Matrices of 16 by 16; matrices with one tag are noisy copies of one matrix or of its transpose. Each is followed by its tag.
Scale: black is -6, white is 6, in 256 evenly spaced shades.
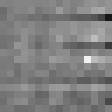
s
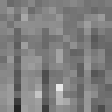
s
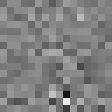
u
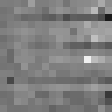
s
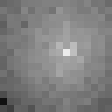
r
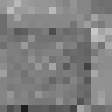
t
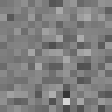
u
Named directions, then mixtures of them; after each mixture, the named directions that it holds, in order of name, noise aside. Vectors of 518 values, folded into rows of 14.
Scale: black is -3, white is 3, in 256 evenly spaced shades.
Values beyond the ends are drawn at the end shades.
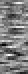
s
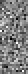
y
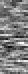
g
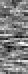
g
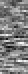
g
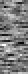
g, s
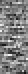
s, y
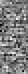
s, y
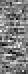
s, y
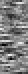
g, s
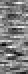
s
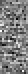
s, y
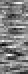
s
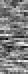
g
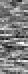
g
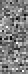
g, y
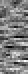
g, s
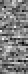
g, y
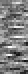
g, s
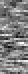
g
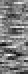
s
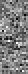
g, y
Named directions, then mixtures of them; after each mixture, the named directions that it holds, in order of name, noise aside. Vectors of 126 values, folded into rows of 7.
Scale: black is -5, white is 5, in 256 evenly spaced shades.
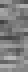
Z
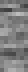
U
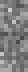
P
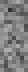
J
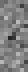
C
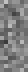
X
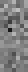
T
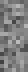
J, P, U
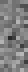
C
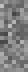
P, X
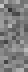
J, X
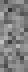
J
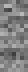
T, U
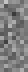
X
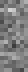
J, U, X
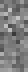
P, T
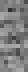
J, U, Z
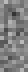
X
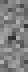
C, J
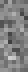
J, X, Z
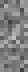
C, T, X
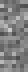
P, T, Z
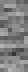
T, U, Z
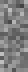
C, P, T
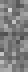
P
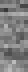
P, U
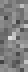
C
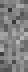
P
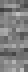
U
